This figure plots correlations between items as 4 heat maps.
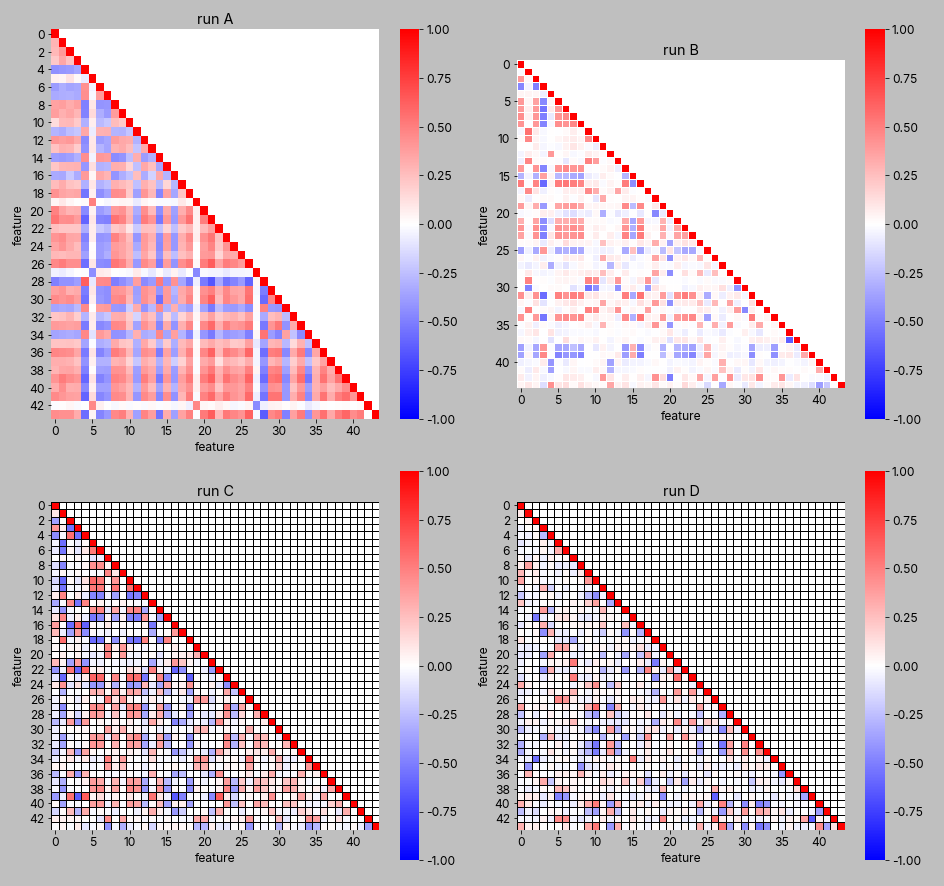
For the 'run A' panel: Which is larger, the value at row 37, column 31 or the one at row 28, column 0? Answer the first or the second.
the first
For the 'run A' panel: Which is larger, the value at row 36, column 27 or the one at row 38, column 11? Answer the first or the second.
the first
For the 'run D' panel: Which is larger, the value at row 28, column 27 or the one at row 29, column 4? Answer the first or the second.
the second
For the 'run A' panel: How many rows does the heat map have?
44
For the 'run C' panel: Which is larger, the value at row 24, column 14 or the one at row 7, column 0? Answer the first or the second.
the second
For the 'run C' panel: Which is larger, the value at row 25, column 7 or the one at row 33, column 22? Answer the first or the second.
the second
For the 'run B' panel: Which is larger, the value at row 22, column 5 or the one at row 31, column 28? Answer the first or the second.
the first
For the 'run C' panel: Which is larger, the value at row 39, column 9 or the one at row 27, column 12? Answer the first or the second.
the first
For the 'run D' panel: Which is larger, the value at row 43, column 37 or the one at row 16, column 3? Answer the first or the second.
the second
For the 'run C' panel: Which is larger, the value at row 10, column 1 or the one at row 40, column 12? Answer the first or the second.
the second
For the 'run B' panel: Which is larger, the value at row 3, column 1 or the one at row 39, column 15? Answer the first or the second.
the second
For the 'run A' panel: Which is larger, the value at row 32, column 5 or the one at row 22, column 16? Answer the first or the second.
the first
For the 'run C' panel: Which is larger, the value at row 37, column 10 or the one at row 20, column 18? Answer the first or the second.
the first
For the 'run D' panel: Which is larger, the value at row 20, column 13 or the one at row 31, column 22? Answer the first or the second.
the second
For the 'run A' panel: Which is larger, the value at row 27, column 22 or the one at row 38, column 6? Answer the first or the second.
the first
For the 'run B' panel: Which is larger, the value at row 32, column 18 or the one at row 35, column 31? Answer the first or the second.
the first
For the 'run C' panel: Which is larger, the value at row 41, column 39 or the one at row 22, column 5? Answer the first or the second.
the first
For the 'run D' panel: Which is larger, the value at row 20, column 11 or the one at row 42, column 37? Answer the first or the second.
the second
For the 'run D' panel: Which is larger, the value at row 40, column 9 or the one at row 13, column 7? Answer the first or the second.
the first
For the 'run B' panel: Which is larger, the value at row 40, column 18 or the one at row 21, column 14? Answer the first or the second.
the second
